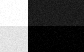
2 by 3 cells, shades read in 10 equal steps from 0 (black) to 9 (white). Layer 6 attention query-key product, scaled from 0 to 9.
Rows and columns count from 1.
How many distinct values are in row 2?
2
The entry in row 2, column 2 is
0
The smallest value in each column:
8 0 0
